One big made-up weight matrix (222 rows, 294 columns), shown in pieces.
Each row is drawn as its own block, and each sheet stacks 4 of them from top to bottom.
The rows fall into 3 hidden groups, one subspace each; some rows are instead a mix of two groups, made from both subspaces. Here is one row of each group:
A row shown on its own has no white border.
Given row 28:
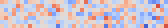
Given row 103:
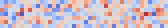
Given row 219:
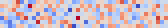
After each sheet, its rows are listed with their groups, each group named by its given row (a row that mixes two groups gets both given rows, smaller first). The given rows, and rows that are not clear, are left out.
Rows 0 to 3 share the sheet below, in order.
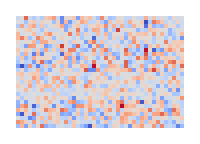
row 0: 219
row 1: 219
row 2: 28
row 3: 103
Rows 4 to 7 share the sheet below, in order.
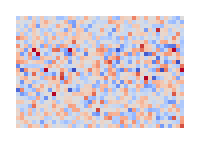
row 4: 28 and 219
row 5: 28 and 103
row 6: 219
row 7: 28
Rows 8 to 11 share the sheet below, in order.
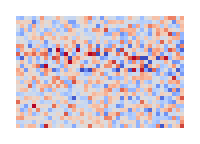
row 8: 28
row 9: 103
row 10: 28
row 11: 28 and 103
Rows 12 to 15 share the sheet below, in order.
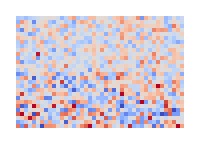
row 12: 103
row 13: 103 and 219
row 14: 103
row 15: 103
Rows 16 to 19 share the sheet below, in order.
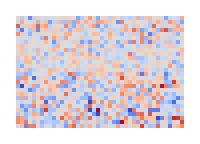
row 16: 103
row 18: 103
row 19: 28
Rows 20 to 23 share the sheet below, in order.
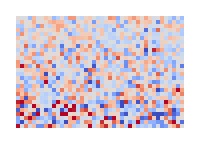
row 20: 219
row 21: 219
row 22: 28
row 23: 103
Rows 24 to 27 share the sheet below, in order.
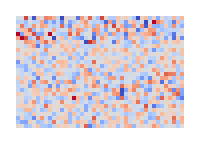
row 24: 219
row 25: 219
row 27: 219
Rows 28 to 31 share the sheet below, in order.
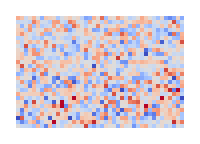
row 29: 103 and 219
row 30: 28
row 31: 219
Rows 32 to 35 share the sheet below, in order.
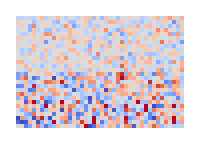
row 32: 28
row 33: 28
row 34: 103
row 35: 219
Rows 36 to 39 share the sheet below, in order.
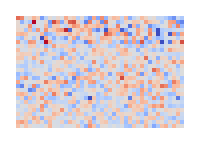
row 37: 219
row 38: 103
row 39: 219
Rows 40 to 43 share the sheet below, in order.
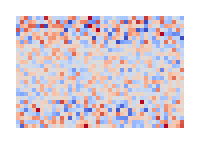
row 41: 28
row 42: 28 and 219
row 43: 103
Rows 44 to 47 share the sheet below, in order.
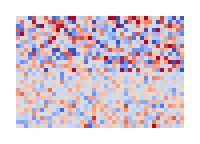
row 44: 219
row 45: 28
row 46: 219
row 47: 219
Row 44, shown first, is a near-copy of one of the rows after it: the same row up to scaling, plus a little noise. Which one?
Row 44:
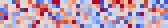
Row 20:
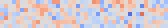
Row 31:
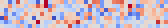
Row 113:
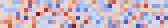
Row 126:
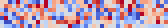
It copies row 20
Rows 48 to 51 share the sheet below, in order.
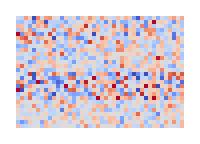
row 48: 219
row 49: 103
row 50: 219
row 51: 103 and 219
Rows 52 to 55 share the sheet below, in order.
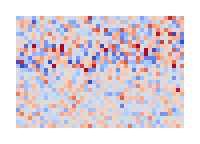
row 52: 28
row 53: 219
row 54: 28
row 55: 103
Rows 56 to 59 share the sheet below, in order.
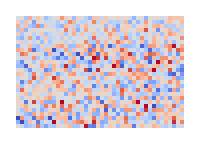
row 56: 219
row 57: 28 and 219
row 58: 28 and 219
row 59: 219
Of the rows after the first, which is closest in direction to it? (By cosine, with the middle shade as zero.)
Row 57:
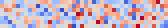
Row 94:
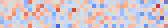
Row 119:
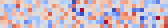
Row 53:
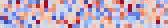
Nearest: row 53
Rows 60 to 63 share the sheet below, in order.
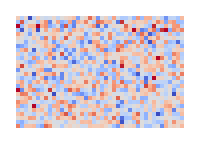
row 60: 103
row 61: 103
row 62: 219
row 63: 103
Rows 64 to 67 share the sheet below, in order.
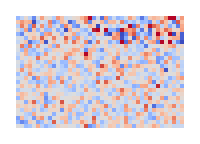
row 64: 28
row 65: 103 and 219
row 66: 103
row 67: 219
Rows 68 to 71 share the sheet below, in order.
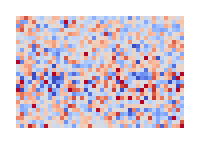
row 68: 103 and 219
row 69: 219
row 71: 28 and 103
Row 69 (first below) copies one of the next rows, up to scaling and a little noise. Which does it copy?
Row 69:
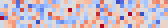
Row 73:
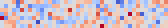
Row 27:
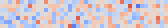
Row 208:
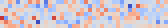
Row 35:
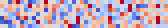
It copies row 73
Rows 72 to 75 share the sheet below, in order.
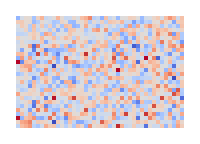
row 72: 28
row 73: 219
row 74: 28
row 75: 219
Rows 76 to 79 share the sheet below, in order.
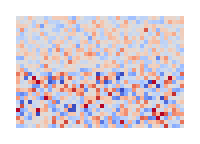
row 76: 219
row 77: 103
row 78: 103
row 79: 103
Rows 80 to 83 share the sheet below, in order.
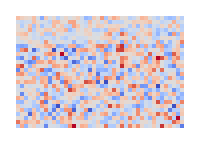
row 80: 28
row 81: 103
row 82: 103
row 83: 28
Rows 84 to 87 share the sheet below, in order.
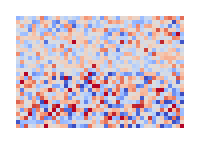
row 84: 28
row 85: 103 and 219
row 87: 28
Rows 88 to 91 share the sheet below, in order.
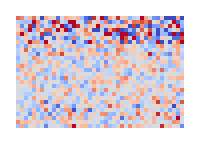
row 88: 28
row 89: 103
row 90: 219
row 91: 28
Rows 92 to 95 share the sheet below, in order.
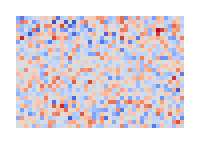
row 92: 103
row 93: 103
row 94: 28
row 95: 219
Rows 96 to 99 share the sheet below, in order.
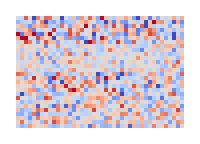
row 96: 219
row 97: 28 and 103
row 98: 103
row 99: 103
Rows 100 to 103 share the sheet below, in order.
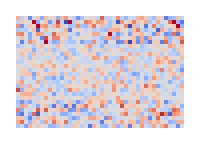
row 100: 28 and 103
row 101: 28
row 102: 219
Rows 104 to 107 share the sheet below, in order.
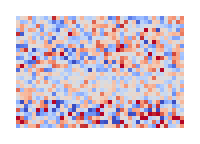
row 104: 219
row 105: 103
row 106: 219
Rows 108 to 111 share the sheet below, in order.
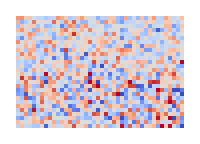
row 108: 103
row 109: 219
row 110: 28
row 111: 28
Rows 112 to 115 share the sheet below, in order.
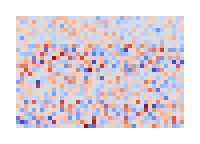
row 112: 103
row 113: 219
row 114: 103
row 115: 219
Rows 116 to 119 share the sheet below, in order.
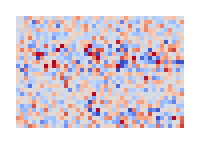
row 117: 28 and 103
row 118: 219
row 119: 28
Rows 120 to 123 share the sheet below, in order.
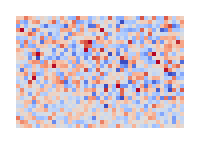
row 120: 103
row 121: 28 and 103
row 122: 28 and 219
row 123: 219
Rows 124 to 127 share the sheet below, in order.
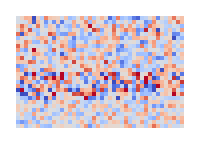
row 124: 28 and 219
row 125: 103
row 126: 219
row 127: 219
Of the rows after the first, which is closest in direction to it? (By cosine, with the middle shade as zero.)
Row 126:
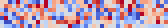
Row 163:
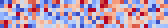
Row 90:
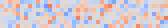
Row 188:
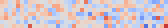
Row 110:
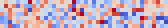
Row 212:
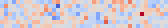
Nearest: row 212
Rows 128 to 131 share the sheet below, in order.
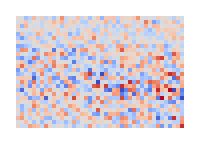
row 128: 219
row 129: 103
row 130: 28
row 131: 28
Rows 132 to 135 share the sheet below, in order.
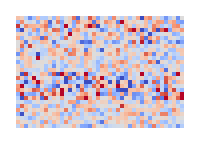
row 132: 103
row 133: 103
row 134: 103
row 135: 103
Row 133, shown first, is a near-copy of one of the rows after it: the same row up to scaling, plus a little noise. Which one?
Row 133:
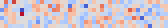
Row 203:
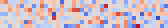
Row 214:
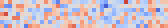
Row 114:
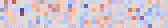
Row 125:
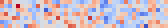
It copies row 114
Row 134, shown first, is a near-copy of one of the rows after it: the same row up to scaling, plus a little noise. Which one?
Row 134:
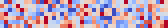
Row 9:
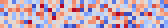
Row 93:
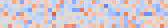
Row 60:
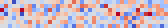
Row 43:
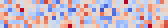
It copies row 43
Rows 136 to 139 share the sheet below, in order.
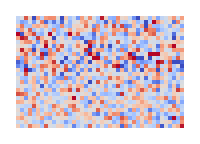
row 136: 219
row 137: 28
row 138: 28 and 219
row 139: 28
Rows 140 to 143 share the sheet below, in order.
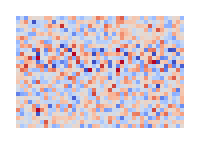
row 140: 103
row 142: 28 and 219
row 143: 103
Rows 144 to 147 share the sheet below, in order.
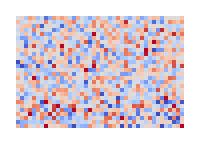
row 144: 219
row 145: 219
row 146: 103 and 219
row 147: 28
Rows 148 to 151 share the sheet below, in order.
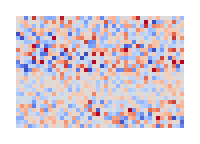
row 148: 219
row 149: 219
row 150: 219
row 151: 28
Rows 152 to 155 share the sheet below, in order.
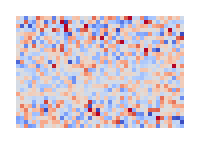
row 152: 219
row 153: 219
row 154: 28
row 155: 28
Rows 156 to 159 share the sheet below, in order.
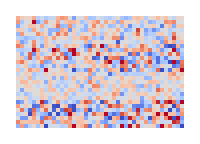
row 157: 28
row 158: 28 and 219
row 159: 28
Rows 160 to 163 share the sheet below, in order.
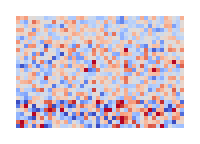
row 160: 103
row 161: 219
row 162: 219
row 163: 103
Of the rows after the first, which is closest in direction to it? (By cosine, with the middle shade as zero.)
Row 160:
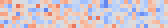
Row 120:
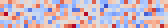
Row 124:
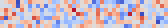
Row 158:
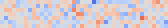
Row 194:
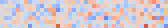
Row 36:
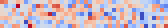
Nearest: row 120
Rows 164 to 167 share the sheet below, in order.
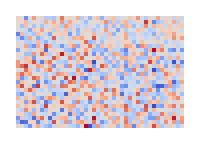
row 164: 219
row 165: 219
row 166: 103
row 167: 219
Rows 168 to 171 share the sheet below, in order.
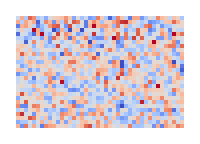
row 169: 28 and 103
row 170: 103
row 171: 103
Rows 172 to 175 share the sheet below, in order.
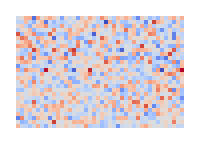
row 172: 219
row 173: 28 and 103
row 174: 28
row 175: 219
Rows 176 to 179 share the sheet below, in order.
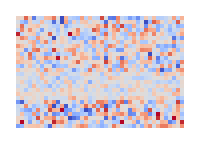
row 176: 219
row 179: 103
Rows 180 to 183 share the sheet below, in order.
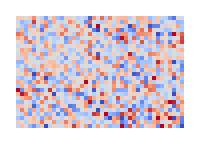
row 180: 28
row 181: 28
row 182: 219
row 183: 28
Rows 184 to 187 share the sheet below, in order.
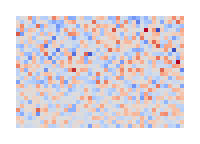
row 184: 219
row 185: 28
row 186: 103
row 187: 103
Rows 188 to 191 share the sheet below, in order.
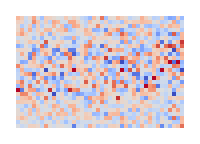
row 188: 28
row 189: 28
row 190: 219
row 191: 28
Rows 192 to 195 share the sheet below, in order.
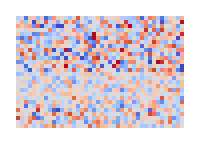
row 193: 28 and 219
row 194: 28
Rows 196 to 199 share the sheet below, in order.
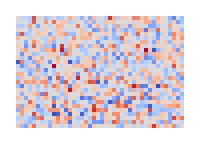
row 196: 28 and 219
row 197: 219
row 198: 103
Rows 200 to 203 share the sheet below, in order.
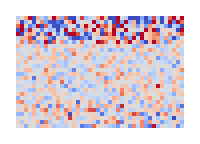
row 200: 219
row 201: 28 and 219
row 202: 103
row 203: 103
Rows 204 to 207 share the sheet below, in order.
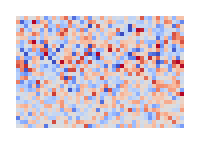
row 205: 28
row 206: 103 and 219
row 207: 28 and 219
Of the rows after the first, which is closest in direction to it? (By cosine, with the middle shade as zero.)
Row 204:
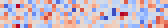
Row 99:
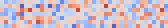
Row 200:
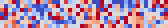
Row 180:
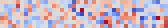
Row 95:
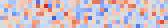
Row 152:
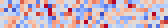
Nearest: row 180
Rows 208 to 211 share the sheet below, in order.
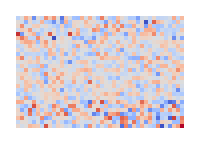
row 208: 219
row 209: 103
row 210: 28
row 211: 28
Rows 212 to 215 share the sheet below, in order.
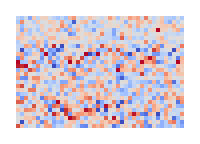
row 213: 28 and 219
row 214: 103
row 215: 103
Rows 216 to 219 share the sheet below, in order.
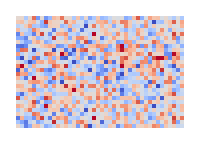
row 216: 219
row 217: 103
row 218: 103
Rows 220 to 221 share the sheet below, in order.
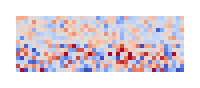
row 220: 103
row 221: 103
